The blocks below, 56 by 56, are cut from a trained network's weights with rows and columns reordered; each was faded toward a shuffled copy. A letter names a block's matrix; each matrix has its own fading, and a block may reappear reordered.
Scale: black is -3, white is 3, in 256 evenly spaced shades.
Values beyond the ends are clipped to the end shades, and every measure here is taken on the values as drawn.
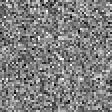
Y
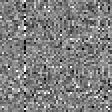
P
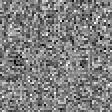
Y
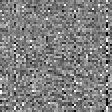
P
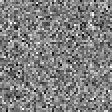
Y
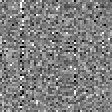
P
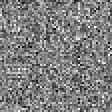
Y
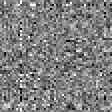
P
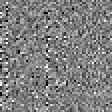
P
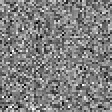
Y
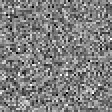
Y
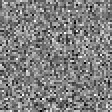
Y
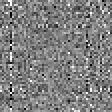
P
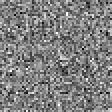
Y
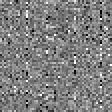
P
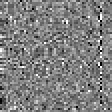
P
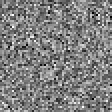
Y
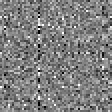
P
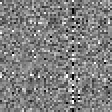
P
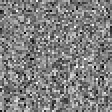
Y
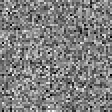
Y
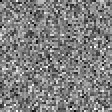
Y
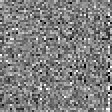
P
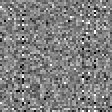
P
